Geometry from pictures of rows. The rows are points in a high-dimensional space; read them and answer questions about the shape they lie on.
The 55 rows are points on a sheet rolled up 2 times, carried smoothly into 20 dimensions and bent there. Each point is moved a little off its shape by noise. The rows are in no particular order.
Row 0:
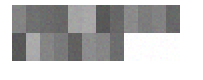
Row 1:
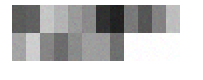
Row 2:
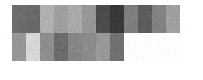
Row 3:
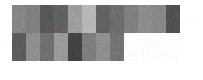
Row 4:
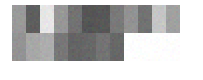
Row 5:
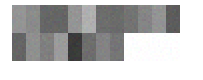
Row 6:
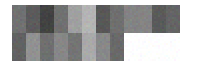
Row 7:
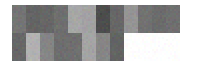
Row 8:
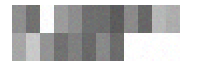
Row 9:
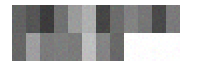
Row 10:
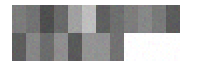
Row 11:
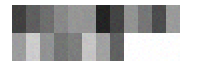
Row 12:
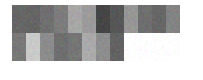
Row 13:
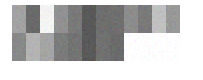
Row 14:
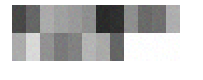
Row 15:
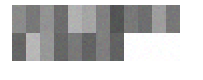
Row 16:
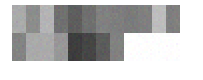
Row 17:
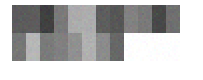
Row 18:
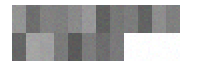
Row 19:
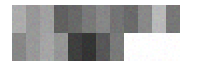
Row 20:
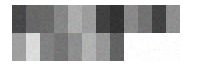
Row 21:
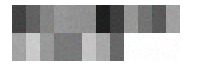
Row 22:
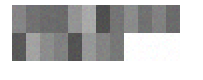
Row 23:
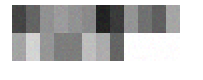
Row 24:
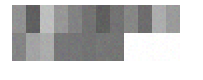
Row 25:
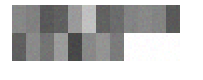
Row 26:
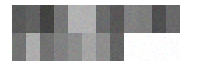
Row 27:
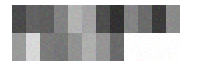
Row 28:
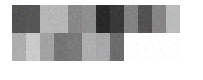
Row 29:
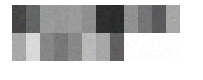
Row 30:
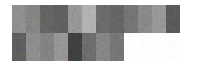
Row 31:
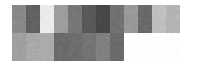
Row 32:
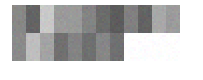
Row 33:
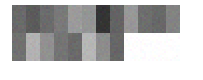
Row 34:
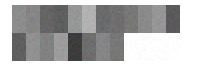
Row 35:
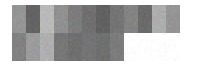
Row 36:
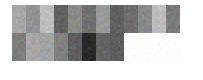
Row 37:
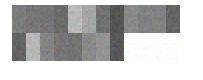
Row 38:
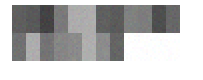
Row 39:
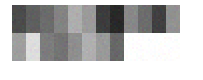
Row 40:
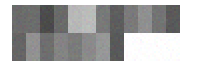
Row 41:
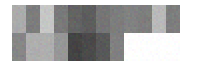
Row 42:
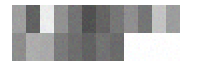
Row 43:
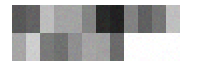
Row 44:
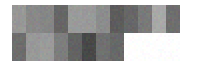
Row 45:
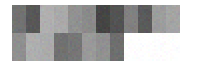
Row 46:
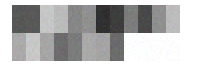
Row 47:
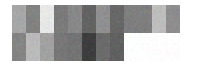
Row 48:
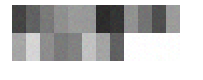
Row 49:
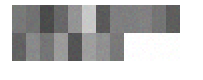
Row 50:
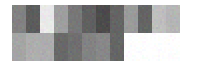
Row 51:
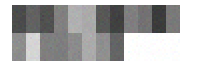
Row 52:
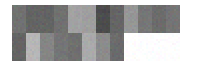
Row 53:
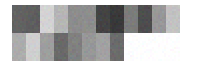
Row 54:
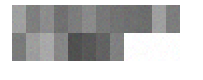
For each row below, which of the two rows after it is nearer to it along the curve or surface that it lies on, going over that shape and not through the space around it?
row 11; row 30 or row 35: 30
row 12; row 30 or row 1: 30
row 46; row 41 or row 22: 41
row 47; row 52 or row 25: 25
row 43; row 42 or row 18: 42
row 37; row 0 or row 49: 0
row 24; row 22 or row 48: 22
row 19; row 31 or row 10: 31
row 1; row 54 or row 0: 54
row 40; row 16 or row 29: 29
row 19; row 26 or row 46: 46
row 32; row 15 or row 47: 15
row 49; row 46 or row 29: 29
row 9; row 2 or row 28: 28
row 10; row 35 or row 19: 35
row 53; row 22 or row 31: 31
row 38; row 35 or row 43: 43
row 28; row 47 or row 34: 47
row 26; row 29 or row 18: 29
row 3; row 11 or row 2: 11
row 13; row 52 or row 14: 14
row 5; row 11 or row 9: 9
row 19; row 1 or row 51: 1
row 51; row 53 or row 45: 53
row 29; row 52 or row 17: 17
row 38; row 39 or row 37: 39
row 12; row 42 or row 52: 52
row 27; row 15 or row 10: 10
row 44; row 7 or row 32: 32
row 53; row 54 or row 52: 54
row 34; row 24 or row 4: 24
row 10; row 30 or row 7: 30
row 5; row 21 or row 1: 21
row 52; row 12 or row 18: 12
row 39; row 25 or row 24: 25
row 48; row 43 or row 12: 43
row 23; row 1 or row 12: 1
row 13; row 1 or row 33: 1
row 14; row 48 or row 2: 48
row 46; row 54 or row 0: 54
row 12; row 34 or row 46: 34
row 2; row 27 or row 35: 35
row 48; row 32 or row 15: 32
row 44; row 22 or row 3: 3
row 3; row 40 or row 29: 40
